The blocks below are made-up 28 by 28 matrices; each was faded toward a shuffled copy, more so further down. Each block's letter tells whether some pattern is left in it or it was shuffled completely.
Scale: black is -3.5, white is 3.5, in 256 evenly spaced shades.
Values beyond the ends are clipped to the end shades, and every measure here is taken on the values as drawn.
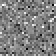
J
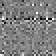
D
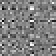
D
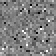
J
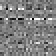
D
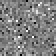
J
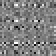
D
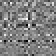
D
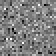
J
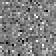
J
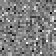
J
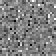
J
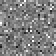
J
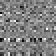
D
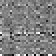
D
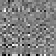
D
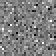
J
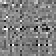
D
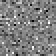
J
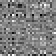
D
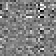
D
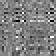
D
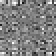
D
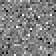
J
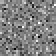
J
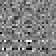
D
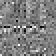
D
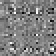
D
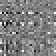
D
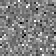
J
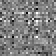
D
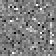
J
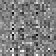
D
